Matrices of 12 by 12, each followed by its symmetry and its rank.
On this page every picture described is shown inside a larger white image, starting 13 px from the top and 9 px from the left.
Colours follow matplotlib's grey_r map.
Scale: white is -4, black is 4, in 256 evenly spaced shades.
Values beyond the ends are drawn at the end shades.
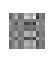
neither, rank one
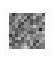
neither, full rank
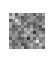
symmetric, full rank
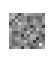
symmetric, full rank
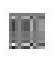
neither, rank one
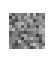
neither, full rank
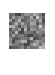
neither, full rank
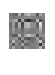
neither, rank two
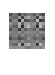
neither, rank two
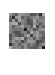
symmetric, full rank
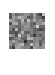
neither, full rank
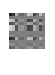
neither, rank one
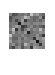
symmetric, full rank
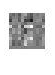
neither, rank two
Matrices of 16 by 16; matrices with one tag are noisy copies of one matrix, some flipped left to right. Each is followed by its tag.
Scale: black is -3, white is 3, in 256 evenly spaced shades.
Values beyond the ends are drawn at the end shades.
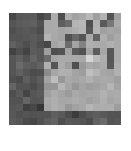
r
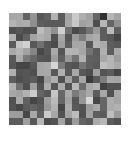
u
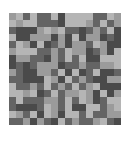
u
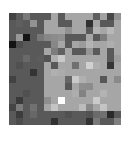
r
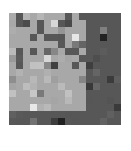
r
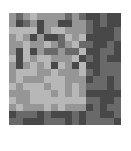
r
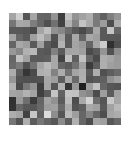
u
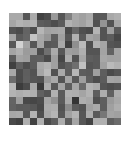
u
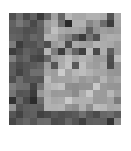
r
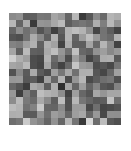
u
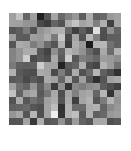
u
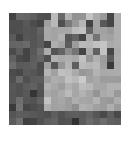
r
